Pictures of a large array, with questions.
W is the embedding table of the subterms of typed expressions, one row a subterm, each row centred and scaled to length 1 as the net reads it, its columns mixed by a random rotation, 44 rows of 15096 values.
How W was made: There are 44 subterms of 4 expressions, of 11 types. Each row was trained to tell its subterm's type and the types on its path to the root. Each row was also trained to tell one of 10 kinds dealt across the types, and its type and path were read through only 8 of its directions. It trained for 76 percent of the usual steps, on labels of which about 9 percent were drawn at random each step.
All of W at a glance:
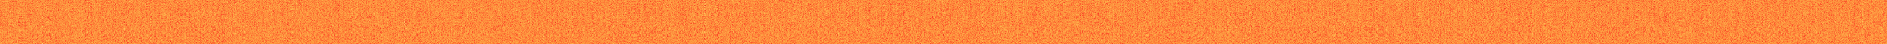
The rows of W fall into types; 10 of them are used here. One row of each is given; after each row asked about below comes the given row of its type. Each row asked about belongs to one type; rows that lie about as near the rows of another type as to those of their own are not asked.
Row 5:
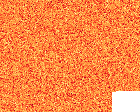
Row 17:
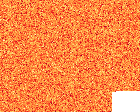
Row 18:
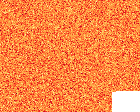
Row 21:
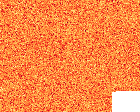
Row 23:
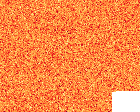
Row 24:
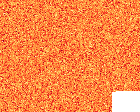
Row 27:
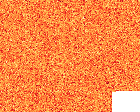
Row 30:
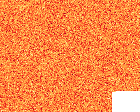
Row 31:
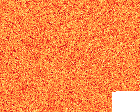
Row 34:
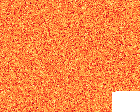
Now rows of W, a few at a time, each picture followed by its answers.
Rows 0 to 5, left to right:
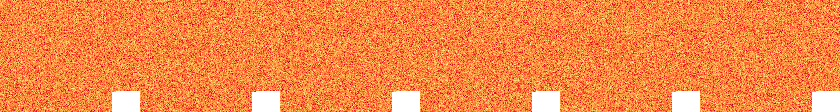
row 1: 17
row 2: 23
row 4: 31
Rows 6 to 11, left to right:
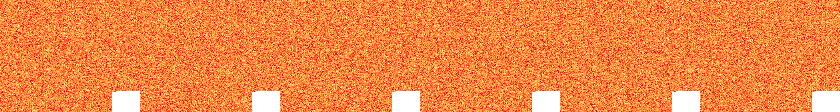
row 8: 31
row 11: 30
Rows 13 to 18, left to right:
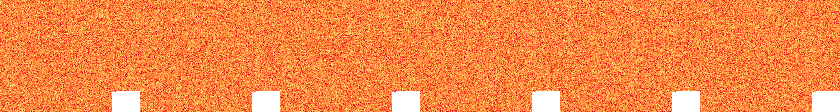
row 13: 17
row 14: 21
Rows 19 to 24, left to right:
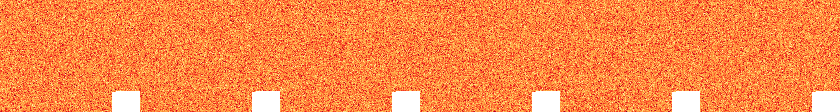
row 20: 30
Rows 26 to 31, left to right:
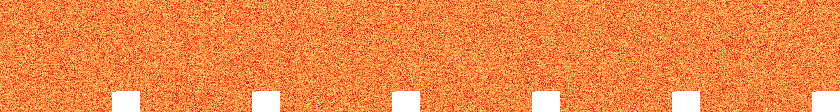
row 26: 18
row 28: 23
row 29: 30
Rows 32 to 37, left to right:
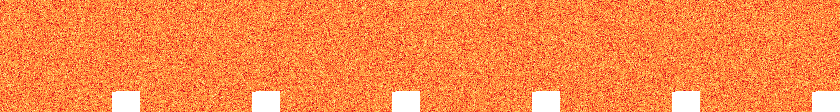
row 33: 21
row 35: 34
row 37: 31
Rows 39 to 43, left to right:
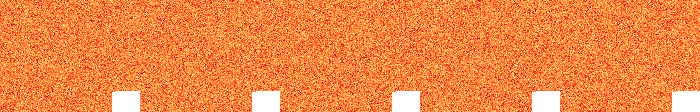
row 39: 30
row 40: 31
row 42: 27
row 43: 18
